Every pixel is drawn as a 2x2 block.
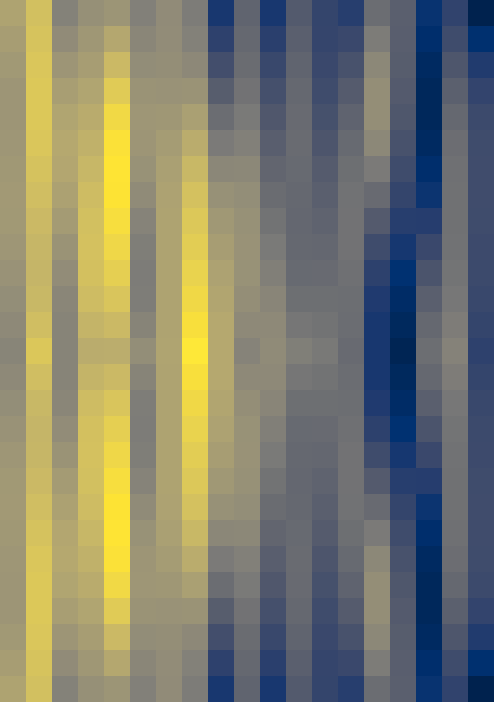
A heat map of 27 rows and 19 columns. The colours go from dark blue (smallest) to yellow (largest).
Grain: streaks running down. Mirror symmetry: top to bottom. Slope: up to the left.
